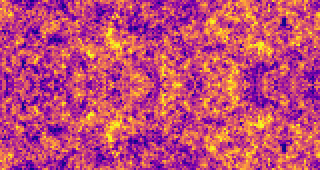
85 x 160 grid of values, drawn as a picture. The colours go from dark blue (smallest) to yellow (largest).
The top and bottom halves mirror each other. No row or column stands out. The values follow a bell shape. There are no regular stripes. The texture is blotchy. There is no overall slope.
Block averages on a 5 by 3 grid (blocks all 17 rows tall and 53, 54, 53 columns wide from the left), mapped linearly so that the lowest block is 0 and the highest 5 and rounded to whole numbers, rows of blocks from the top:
105
244
031
244
105
